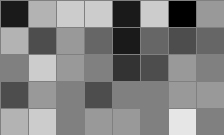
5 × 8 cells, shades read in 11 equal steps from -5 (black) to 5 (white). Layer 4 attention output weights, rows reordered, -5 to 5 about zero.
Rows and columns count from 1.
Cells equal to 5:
0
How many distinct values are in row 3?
5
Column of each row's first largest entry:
3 1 2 2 7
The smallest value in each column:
-4 -2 0 -2 -4 -2 -5 -1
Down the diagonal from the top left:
-4 -2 1 -2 1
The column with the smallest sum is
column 5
